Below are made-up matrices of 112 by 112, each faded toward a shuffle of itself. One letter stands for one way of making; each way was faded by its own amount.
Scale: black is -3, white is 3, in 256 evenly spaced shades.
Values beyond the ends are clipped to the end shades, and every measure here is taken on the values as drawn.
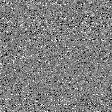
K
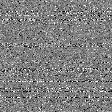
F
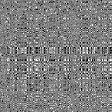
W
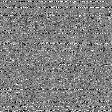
F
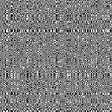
W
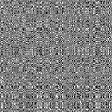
W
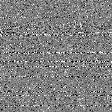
F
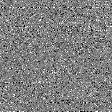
K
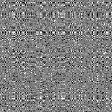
W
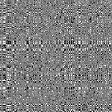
W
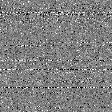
F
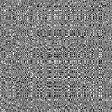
W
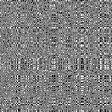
W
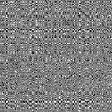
W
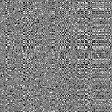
W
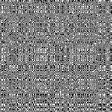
W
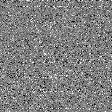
K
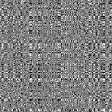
W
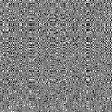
W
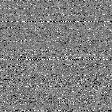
F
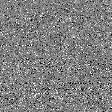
K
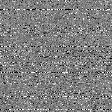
F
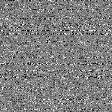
F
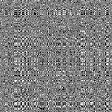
W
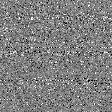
K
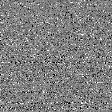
K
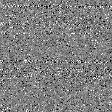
K
